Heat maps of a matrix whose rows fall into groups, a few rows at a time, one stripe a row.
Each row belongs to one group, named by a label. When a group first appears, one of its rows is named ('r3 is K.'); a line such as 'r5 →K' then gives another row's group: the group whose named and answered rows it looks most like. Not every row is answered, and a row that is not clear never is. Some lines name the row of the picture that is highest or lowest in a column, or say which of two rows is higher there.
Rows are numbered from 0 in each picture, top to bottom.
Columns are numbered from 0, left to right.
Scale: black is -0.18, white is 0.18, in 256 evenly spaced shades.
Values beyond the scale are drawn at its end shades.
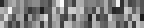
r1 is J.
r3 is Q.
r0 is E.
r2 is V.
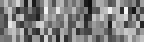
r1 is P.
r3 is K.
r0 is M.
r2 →M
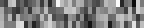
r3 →M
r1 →Q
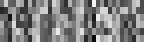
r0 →V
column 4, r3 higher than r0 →No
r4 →E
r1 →K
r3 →Q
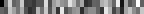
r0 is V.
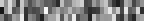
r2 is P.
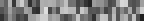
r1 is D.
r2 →K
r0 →M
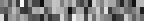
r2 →J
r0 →P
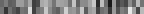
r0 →D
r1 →D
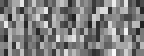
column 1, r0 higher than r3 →No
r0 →E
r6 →M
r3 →V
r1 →K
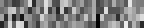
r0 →D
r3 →V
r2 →D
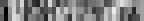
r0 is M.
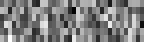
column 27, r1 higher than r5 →Yes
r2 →K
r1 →E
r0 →D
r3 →V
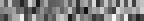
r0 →D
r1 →M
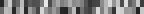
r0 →V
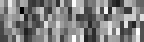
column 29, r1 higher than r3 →No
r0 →J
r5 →V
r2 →M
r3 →P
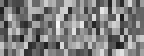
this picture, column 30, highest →7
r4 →P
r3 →Q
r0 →D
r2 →P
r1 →K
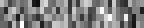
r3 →E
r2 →P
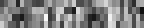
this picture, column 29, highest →1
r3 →Q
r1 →E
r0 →P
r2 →Q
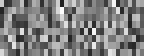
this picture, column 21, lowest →3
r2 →K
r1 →E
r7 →Q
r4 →P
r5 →K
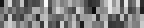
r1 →E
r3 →J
